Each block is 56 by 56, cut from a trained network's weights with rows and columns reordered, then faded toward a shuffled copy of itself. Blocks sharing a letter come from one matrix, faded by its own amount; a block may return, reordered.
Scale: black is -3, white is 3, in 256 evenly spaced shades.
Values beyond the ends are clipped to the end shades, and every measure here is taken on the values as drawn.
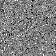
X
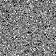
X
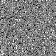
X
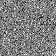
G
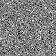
X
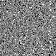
X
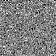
G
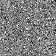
G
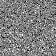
G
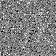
X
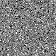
X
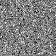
G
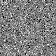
X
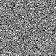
G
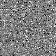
X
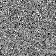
G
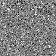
X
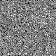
X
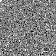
G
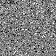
G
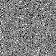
X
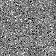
X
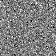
G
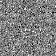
G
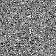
G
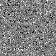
X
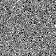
G
